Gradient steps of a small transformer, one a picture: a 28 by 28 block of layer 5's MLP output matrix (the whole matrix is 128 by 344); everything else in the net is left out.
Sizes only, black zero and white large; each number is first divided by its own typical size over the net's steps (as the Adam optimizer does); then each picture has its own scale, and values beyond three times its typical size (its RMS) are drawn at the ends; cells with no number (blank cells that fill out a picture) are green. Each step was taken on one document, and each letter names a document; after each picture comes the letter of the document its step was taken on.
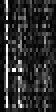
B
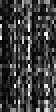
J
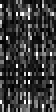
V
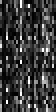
V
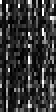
V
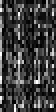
J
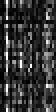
B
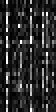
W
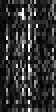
V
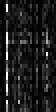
B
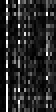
B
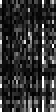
V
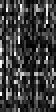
J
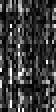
J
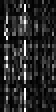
B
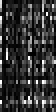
V
